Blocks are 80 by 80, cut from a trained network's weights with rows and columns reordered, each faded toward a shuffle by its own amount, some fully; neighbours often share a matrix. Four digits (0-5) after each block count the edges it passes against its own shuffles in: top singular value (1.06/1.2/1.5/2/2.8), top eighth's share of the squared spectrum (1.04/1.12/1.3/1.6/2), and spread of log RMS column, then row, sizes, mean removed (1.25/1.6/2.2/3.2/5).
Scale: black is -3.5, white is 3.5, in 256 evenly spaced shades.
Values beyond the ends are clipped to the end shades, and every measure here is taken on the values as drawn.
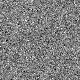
1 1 0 0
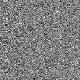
3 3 1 1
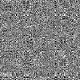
4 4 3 2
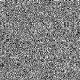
3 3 0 2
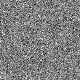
0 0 0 0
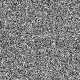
0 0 0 0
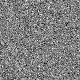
0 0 0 0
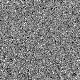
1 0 0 0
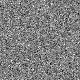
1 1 0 0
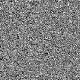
3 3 1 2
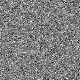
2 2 0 0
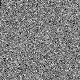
1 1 0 1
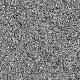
1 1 0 0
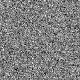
2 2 0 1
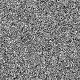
1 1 0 0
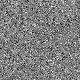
0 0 0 0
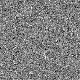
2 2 1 0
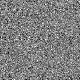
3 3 0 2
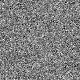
2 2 1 0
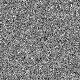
0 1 0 0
